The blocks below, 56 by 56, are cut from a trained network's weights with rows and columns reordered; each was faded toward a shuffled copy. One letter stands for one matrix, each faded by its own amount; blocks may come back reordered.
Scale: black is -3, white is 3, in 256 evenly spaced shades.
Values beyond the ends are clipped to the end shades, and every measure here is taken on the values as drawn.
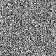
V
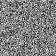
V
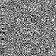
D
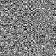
D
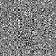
D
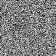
V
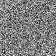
V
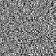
D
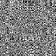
D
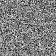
V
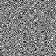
D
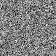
V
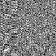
D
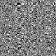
D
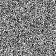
V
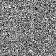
V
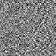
D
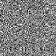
D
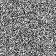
V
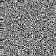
D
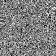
V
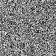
V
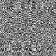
D
